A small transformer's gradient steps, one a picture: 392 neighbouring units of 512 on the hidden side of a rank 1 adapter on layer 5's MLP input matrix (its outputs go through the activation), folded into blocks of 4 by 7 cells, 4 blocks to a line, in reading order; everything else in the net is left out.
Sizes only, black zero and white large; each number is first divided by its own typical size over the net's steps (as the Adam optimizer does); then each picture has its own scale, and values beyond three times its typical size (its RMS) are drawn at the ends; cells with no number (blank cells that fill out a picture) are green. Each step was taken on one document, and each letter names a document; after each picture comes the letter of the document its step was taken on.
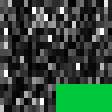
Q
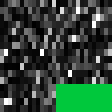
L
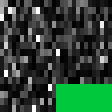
Q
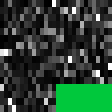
L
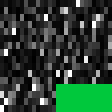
L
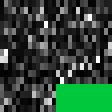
L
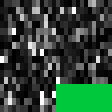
L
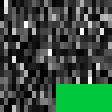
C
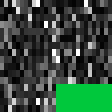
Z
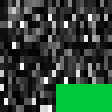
Z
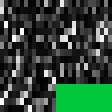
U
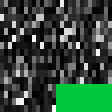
U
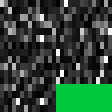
Q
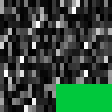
U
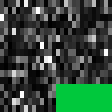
Q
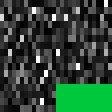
Q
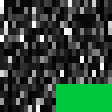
U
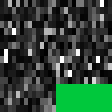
L
